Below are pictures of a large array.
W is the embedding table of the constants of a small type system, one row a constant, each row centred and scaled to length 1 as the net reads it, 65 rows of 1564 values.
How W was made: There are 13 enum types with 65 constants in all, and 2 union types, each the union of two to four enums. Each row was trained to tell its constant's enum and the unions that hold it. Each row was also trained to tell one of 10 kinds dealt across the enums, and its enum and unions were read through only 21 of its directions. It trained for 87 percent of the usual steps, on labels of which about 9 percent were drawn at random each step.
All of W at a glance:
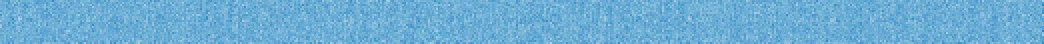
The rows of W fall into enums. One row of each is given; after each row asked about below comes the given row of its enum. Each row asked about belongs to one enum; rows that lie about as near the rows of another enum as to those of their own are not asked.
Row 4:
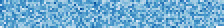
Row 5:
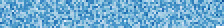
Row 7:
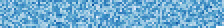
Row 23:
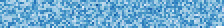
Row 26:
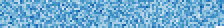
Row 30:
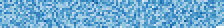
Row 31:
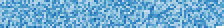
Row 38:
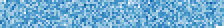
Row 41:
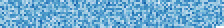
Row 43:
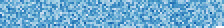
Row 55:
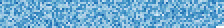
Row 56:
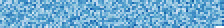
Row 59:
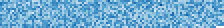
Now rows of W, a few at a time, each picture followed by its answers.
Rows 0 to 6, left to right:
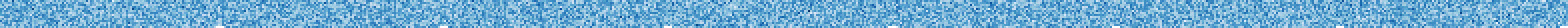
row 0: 5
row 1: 41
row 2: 38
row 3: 30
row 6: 31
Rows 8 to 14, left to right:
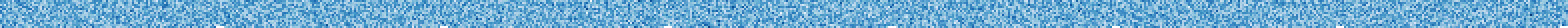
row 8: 59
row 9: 4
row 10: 56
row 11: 26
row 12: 59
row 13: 5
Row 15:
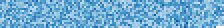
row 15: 43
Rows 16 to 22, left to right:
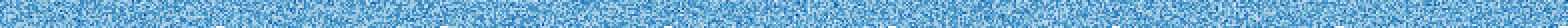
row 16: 23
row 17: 7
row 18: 7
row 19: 31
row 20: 7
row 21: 59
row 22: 23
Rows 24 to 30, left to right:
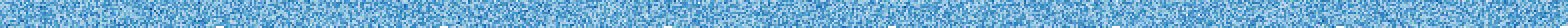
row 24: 5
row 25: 59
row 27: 4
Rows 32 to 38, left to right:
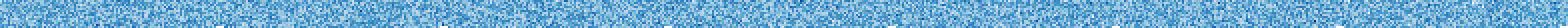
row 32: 31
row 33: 5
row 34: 56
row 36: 59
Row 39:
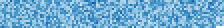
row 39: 38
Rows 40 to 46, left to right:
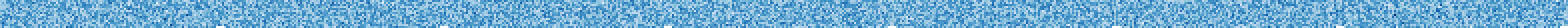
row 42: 41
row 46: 55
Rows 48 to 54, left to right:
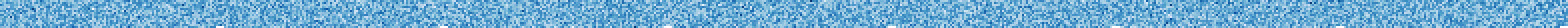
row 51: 41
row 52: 4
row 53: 23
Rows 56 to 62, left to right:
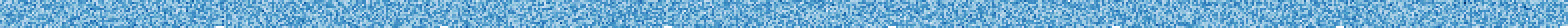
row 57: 7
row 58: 38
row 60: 5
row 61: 7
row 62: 4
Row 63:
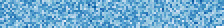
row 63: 56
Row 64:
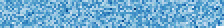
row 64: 41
